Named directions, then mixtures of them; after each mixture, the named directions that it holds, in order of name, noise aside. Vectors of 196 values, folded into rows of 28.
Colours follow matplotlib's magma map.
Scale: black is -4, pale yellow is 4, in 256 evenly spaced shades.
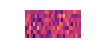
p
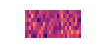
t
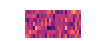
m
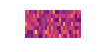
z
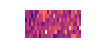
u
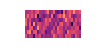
m, p, u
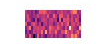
p, t, u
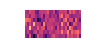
p, t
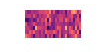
m, u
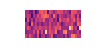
u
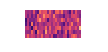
p, u, z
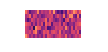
m, t, z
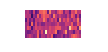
u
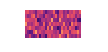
t, z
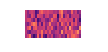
t, u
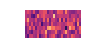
m, p, u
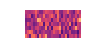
t, z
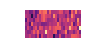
u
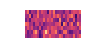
t, u, z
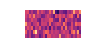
m, z
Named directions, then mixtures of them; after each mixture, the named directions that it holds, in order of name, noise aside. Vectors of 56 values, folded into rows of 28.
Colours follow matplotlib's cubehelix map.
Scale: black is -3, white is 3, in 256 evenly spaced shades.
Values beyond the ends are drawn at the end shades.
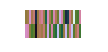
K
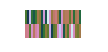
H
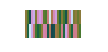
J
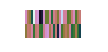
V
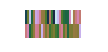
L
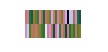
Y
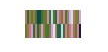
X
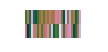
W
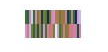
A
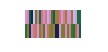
A, V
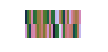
L, W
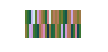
J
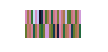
V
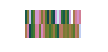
L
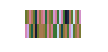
K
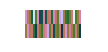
K, V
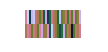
H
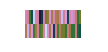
V, Y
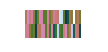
K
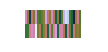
K, L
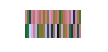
J, K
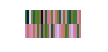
A, H
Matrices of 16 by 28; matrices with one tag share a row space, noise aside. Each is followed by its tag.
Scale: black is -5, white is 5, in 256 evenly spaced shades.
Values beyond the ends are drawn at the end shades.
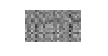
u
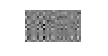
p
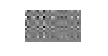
p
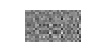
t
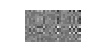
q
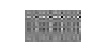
t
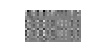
p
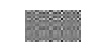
t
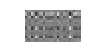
u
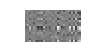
q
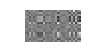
q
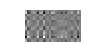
p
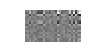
q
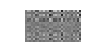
t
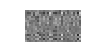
t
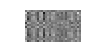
p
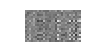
q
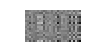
q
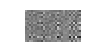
q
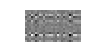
u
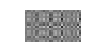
t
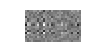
p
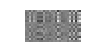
q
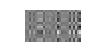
q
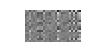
q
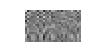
p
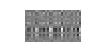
t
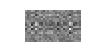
u
